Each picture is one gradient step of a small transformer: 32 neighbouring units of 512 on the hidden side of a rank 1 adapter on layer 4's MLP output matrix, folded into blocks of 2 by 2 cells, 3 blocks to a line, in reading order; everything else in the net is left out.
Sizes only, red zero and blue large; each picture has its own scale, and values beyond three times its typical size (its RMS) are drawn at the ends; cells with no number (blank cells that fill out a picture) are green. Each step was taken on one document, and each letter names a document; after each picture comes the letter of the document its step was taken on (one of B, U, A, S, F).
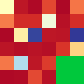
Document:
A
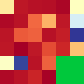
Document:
A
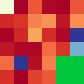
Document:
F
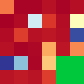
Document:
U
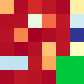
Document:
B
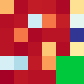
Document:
F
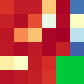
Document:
A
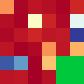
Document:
U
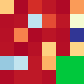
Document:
F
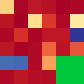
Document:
U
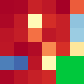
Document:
U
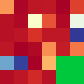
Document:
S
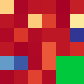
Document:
U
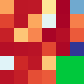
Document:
A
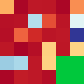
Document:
F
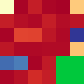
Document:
U
